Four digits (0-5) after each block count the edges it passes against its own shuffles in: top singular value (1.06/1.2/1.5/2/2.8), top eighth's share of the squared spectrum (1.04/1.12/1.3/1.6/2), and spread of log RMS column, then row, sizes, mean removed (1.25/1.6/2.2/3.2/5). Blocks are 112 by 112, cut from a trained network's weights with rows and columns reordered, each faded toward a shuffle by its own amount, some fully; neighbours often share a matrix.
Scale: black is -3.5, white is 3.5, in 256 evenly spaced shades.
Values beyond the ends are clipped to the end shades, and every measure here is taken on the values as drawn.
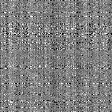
4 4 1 4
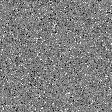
0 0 0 0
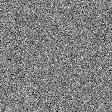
0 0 0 0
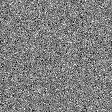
0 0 0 0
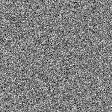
2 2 0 0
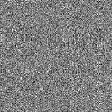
4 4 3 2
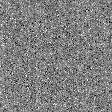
1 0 0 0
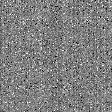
2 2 0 2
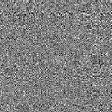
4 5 3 3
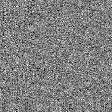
2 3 2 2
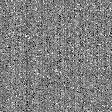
3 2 0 1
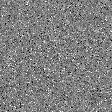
0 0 0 0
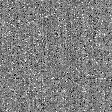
2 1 0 1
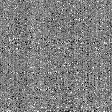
3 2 0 2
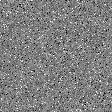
0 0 0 0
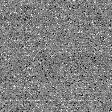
2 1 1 0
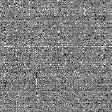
3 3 3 1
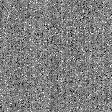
2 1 0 0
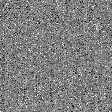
1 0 0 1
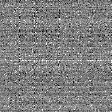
4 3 3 1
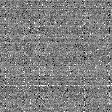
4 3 3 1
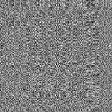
4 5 3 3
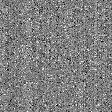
2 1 0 1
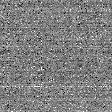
3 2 2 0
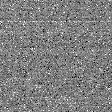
2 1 1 0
